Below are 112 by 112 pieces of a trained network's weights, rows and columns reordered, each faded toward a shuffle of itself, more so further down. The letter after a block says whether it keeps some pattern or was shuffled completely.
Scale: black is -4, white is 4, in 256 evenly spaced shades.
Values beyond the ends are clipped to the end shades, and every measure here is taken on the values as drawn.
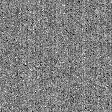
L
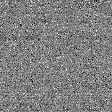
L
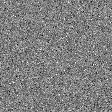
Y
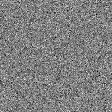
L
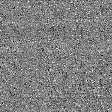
L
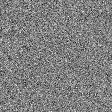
Y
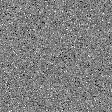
Y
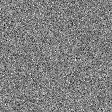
L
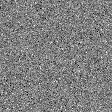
Y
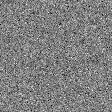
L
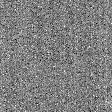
L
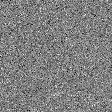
Y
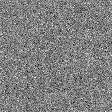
Y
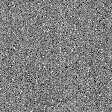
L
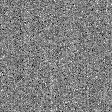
L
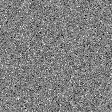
Y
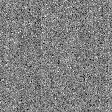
L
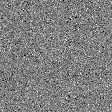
Y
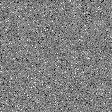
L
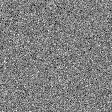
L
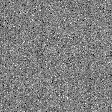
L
